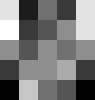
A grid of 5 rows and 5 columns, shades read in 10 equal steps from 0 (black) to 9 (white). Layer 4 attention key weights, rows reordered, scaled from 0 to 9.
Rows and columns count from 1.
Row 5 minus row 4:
-2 2 -1 -3 -2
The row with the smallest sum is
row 5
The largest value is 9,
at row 2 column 1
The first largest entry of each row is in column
1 1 1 4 2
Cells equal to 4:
3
